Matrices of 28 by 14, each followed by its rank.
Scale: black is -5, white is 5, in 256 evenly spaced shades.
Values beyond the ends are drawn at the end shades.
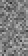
full rank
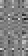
two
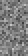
full rank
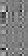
two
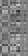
two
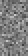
full rank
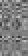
two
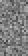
full rank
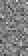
full rank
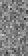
full rank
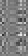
two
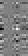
two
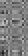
two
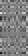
two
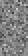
full rank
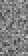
full rank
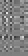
two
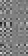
two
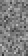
full rank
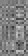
two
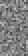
full rank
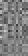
two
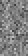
full rank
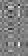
two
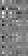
two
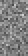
full rank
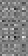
two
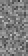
full rank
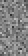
full rank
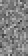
full rank
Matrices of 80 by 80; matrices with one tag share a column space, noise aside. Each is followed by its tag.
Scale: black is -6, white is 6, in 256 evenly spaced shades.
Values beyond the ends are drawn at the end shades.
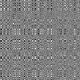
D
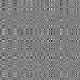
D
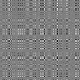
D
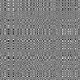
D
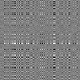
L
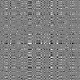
L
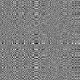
L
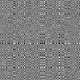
L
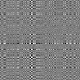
L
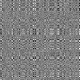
D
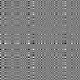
L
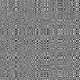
D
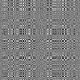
D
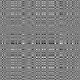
L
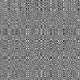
D
